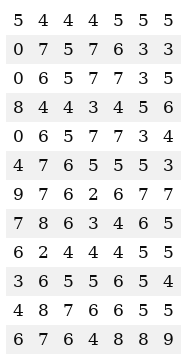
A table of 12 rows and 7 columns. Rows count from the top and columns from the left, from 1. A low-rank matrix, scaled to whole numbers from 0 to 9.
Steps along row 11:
up down down same down same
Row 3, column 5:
7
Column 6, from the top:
5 3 3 5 3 5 7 6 5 5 5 8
